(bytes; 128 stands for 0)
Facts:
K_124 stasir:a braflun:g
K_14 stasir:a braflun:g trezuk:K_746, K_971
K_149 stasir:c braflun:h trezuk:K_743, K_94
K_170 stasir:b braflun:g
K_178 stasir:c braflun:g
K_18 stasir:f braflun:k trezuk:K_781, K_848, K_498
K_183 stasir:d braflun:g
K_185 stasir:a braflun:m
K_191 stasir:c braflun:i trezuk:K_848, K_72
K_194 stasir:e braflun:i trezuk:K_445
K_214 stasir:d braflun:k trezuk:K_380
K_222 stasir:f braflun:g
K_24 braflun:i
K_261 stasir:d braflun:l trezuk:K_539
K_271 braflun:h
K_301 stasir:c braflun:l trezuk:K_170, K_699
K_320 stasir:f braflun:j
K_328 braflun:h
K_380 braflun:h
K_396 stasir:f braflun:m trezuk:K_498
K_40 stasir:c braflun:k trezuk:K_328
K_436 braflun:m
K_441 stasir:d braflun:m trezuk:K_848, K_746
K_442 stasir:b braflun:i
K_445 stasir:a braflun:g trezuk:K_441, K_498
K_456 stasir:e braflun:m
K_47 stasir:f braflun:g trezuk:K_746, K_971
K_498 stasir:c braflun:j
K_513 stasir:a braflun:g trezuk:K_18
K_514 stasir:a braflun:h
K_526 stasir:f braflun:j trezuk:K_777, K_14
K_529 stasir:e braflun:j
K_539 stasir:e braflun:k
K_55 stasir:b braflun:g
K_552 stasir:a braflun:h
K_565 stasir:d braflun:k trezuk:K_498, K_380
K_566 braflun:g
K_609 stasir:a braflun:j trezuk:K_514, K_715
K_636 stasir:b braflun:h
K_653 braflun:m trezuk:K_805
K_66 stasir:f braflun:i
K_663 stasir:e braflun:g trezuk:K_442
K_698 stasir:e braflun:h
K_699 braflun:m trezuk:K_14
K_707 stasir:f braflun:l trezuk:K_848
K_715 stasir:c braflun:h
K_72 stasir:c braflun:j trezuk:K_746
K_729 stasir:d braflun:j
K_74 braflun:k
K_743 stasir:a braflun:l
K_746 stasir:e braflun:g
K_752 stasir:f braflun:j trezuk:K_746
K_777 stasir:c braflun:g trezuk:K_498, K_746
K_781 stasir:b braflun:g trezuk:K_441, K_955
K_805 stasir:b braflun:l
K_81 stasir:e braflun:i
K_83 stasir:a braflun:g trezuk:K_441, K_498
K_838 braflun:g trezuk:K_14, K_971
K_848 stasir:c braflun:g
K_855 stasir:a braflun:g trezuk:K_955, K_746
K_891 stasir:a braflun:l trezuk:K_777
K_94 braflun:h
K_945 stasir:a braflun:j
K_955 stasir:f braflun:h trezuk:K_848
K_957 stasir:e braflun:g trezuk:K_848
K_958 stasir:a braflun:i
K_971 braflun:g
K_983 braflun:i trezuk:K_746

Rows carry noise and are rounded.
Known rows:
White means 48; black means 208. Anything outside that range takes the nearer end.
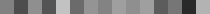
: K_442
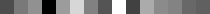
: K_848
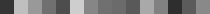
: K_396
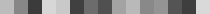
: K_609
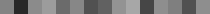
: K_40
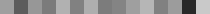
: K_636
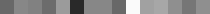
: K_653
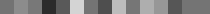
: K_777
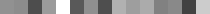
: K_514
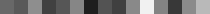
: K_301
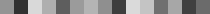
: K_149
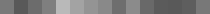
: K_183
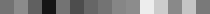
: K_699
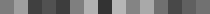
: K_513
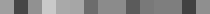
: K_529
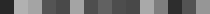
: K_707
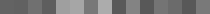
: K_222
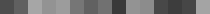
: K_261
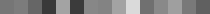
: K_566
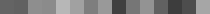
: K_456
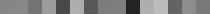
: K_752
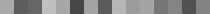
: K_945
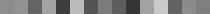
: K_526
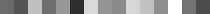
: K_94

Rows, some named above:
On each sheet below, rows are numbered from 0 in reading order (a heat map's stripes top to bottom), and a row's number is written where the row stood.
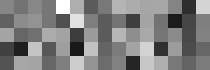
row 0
K_715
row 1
K_194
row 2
K_945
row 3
K_743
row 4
K_955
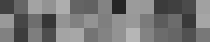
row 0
K_261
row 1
K_55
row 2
K_178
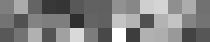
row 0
K_983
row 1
K_74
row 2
K_498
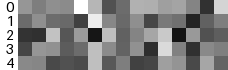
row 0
K_715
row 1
K_957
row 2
K_743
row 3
K_441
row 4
K_47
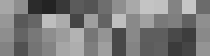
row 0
K_838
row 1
K_945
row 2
K_663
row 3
K_663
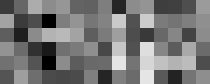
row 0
K_261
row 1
K_170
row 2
K_539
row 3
K_14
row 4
K_971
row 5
K_891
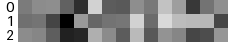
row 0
K_191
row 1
K_971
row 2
K_781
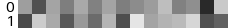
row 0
K_636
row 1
K_380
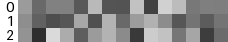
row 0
K_72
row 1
K_124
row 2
K_149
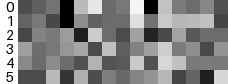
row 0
K_746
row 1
K_971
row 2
K_18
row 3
K_552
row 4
K_72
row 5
K_805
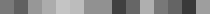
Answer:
K_698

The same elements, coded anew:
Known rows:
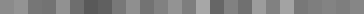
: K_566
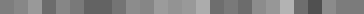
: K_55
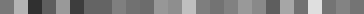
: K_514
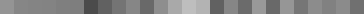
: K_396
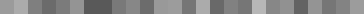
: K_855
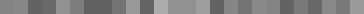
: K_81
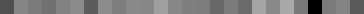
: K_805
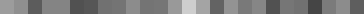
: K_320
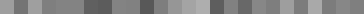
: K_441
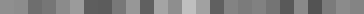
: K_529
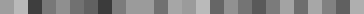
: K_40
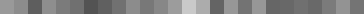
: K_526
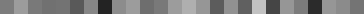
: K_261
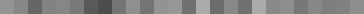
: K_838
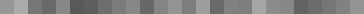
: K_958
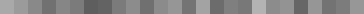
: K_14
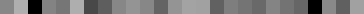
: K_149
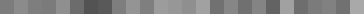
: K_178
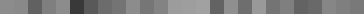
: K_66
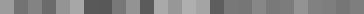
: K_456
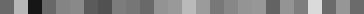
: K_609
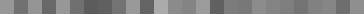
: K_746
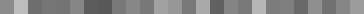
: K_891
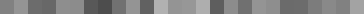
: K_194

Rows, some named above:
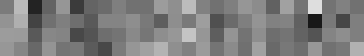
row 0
K_514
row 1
K_743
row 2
K_955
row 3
K_301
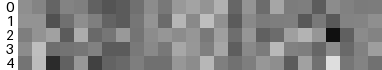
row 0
K_47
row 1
K_698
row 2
K_442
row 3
K_891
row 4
K_514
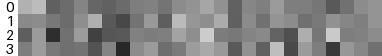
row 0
K_552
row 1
K_957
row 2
K_715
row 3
K_261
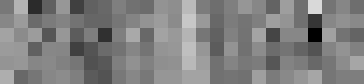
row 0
K_514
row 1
K_636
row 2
K_539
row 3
K_955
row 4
K_72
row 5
K_699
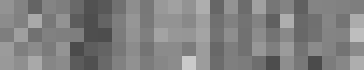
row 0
K_47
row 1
K_848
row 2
K_191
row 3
K_971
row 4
K_498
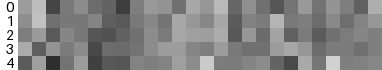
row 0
K_40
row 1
K_891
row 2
K_707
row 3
K_170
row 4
K_715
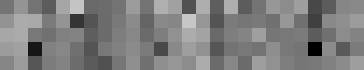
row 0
K_663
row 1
K_380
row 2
K_945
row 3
K_94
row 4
K_983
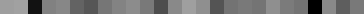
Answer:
K_94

